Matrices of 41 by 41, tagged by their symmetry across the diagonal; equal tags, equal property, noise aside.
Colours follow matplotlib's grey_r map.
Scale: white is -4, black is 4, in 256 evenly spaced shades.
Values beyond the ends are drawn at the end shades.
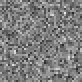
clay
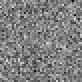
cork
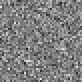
cork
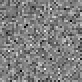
clay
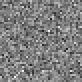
cork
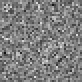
clay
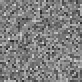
clay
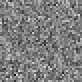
cork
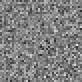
clay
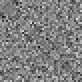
clay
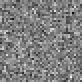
cork
